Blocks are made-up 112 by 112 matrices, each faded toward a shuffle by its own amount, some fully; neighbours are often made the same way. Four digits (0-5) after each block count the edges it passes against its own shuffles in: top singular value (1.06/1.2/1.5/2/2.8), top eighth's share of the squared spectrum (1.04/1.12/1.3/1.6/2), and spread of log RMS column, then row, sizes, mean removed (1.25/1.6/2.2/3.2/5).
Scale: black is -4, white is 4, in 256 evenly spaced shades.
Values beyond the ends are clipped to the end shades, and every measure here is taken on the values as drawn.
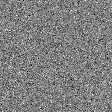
0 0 0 0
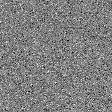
0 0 0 0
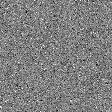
0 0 0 0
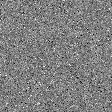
0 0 0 0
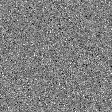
0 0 0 0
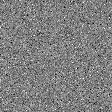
0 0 0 0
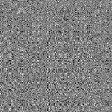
5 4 3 3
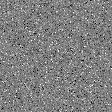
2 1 0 0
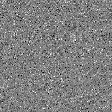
3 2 1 1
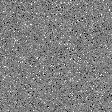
2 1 1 0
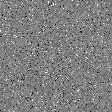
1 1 0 0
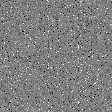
2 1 1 0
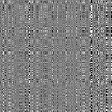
5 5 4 3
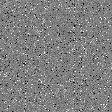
3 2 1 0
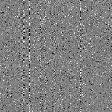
4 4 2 1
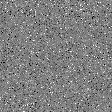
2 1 0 0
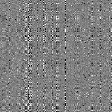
5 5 4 2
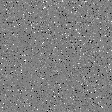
2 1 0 0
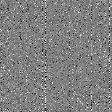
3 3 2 0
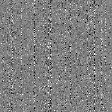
2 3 3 0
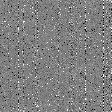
3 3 3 0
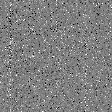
2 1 2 0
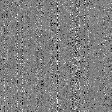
3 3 3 0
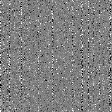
2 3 3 0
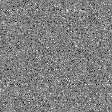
1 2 0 2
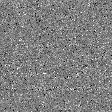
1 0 0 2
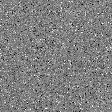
0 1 0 1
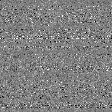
2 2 0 4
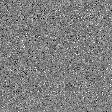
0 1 0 2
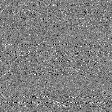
2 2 0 3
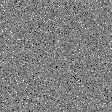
0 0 0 0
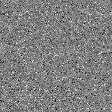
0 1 0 2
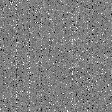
2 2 3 0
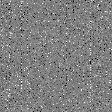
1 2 2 0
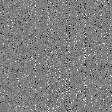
2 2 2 0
